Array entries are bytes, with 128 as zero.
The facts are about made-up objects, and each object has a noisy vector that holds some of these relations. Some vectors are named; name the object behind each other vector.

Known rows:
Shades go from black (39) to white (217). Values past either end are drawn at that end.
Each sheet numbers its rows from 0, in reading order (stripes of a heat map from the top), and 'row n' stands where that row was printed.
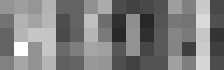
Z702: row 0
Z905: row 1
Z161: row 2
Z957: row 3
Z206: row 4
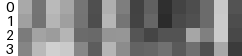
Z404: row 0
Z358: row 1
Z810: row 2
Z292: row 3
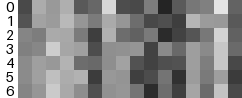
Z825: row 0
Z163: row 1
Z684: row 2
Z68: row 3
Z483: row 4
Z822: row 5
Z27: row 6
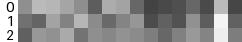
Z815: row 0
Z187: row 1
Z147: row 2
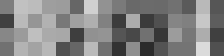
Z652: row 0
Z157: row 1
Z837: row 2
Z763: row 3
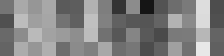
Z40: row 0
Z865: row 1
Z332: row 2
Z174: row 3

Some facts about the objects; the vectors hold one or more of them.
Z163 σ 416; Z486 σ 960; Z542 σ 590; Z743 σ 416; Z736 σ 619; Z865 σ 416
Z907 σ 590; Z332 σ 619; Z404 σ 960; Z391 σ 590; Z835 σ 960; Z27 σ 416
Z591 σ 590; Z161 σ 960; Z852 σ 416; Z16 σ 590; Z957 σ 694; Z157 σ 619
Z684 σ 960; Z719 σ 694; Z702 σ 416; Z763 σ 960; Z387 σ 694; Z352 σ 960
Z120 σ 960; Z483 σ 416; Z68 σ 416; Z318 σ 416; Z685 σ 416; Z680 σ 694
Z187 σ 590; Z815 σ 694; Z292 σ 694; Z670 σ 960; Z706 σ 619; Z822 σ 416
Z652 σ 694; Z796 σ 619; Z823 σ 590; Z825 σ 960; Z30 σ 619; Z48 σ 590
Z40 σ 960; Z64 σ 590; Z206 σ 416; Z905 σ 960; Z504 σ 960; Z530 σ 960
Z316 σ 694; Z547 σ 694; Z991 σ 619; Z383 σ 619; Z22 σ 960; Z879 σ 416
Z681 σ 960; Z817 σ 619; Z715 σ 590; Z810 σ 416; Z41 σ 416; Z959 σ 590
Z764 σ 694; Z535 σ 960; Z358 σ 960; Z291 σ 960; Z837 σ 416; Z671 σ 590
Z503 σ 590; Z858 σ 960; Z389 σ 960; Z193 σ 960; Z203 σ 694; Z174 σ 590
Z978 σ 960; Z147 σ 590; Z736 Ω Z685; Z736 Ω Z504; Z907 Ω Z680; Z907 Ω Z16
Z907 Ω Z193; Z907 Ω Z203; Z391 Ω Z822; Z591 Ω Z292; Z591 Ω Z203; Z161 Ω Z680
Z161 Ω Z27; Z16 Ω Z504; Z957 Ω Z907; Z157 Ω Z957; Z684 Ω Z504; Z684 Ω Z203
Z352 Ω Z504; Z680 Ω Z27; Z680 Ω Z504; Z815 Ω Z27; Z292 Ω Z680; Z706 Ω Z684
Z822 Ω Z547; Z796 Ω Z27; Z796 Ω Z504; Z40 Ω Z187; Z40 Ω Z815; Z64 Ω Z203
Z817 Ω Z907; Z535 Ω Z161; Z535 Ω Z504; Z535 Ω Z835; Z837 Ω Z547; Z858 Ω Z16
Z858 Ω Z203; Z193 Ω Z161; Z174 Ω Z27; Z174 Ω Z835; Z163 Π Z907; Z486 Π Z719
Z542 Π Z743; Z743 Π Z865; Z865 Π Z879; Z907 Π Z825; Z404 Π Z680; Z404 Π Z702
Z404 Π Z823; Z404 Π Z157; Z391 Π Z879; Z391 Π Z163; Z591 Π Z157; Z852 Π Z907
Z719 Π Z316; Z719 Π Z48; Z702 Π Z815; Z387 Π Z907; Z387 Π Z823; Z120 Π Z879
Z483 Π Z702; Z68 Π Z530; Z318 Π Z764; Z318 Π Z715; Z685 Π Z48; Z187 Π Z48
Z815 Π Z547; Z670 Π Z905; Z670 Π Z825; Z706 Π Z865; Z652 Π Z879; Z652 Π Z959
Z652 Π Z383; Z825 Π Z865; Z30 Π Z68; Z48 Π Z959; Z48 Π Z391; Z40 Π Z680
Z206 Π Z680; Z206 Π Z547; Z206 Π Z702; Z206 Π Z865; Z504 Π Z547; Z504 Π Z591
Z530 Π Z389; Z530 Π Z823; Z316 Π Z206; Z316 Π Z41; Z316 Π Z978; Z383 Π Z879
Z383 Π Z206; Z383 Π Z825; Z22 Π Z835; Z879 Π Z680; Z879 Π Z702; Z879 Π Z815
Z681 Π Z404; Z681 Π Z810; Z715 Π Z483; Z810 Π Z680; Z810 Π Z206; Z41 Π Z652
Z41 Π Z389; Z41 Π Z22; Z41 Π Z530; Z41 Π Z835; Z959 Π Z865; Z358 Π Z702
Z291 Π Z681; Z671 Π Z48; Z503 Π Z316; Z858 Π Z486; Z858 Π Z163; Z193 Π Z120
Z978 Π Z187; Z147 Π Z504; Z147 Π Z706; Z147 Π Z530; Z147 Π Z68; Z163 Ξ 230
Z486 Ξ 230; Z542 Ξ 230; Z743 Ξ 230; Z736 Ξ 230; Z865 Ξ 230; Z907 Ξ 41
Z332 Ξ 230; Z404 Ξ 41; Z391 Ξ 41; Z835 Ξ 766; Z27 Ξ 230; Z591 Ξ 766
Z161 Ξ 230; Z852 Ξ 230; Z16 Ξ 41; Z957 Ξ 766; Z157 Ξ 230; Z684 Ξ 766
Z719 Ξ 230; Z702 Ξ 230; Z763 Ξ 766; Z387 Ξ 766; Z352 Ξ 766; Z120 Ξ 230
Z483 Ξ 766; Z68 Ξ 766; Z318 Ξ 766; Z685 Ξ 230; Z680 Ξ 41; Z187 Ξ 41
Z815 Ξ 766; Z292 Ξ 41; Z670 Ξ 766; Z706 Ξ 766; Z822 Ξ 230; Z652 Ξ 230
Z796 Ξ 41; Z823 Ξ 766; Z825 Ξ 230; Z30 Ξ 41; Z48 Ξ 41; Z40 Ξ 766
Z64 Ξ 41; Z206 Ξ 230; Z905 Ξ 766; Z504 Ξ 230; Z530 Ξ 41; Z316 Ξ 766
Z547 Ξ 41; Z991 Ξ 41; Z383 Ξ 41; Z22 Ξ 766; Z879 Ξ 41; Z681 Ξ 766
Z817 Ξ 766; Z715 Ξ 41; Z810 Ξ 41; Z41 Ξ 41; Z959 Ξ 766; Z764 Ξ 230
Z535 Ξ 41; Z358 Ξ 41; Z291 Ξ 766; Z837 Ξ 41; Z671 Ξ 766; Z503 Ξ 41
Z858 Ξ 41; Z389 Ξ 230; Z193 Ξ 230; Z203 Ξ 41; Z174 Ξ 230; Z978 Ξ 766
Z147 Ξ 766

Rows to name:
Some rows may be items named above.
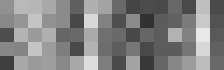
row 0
Z815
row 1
Z120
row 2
Z743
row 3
Z22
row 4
Z383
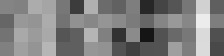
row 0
Z684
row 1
Z147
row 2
Z40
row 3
Z206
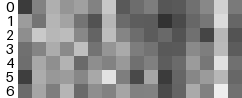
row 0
Z706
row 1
Z504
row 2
Z764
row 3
Z391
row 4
Z823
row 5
Z383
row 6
Z16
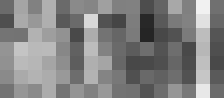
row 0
Z16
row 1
Z825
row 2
Z858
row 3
Z764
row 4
Z815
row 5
Z316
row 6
Z715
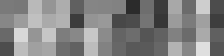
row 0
Z685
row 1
Z822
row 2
Z387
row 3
Z865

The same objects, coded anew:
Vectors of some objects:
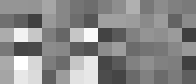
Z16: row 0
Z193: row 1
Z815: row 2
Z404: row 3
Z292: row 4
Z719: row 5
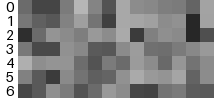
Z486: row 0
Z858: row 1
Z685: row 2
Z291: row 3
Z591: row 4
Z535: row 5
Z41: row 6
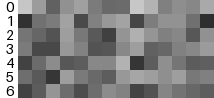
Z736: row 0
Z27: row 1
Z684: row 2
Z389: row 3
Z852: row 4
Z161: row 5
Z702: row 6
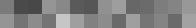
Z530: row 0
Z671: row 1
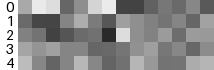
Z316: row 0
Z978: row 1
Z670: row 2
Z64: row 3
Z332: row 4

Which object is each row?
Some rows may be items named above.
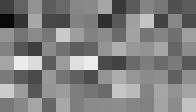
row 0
Z163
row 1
Z318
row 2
Z671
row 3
Z535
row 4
Z719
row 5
Z352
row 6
Z796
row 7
Z391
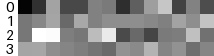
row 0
Z318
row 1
Z391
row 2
Z547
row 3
Z907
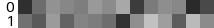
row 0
Z685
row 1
Z715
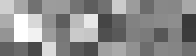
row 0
Z706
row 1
Z680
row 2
Z203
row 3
Z504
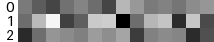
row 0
Z825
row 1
Z764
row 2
Z685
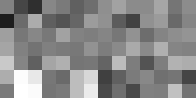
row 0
Z40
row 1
Z837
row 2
Z959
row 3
Z174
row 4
Z30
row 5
Z957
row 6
Z547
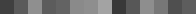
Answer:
Z163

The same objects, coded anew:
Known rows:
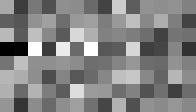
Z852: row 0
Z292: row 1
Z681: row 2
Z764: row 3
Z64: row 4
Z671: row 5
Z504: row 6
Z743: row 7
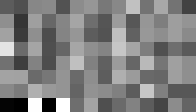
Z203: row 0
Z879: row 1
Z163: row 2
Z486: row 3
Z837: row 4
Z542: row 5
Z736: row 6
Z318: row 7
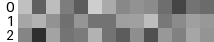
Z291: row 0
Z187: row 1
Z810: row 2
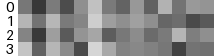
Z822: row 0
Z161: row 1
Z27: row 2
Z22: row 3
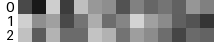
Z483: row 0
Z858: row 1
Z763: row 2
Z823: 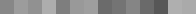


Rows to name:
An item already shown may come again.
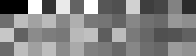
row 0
Z764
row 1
Z591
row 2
Z825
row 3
Z591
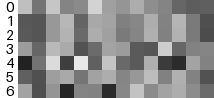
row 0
Z40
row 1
Z680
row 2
Z680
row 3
Z30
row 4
Z715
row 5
Z815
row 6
Z685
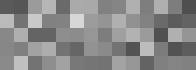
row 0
Z680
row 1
Z40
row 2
Z391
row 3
Z706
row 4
Z907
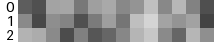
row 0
Z815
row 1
Z719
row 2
Z671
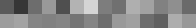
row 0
Z547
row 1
Z959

